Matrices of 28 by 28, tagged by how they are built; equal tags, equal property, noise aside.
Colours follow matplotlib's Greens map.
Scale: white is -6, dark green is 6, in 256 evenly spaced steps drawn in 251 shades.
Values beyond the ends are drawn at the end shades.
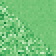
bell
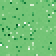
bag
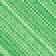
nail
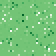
bag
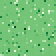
bag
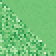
bell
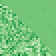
bell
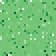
bag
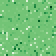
bag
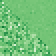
bell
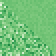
bell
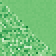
bell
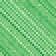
nail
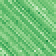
nail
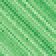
nail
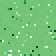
bag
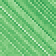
nail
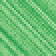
nail
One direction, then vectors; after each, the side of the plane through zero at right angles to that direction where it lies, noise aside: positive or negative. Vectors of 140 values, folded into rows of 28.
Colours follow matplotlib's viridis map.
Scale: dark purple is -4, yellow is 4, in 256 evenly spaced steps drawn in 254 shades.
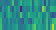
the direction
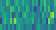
negative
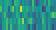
negative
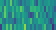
negative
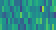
positive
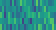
positive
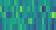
negative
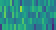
negative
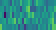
positive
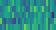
positive
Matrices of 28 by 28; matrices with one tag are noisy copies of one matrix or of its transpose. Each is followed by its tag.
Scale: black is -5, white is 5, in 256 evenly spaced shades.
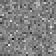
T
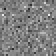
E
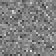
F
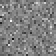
T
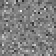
T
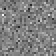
E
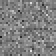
F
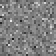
T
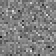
F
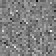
F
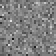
T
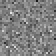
F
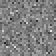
F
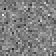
E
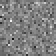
T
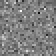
T
